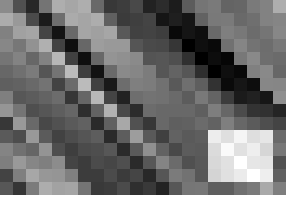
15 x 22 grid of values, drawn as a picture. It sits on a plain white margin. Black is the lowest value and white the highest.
An odd patch, higher than its surroundings, sits in the bottom right. The bottom right is the ninth with the highest average. The grain runs diagonally down to the right. The halves do not mirror each other.
